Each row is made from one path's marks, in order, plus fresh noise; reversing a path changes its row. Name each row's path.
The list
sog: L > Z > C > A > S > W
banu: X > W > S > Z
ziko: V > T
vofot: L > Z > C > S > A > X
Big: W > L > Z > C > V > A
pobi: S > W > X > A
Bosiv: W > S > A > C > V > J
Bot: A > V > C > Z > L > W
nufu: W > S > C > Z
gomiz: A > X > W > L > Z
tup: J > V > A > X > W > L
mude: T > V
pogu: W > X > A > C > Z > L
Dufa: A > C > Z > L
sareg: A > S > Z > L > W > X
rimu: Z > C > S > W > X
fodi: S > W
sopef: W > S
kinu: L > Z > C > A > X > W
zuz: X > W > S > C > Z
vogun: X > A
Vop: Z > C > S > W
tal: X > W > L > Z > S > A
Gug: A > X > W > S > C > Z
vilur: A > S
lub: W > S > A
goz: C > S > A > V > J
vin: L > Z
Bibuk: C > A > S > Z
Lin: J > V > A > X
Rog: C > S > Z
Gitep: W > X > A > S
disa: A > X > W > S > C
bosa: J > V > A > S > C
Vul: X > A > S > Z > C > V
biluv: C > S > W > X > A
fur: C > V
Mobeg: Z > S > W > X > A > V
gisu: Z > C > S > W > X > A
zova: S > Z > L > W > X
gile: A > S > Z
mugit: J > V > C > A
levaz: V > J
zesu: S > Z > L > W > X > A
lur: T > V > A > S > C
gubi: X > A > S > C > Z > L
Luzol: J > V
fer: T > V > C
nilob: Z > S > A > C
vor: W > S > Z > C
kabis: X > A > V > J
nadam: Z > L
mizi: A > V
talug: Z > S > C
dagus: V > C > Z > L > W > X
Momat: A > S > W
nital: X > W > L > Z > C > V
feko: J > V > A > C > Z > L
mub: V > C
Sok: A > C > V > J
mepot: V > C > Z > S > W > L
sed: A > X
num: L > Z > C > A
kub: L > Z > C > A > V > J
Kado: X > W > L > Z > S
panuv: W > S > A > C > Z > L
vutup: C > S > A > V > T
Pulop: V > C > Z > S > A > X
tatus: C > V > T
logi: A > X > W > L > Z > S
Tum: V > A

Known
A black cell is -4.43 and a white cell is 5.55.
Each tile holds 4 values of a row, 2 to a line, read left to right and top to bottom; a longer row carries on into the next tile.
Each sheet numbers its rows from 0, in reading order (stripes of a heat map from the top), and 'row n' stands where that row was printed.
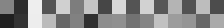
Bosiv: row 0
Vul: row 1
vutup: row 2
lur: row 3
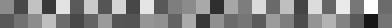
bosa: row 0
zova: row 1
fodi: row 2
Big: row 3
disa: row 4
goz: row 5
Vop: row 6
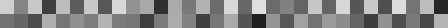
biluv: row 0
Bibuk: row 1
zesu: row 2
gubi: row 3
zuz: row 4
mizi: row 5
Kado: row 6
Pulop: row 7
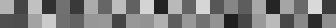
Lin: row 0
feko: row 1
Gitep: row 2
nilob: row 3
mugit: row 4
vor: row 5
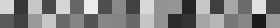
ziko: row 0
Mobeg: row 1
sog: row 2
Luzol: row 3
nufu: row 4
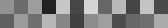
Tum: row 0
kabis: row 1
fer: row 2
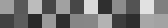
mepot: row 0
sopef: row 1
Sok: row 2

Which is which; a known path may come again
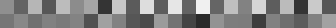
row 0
pogu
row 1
vogun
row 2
banu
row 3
rimu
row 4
logi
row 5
mude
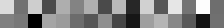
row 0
Rog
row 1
tal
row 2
levaz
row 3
Vop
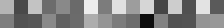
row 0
nital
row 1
Momat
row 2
gisu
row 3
fodi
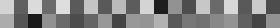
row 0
zuz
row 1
zova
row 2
Gitep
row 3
nadam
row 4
Kado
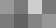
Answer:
sareg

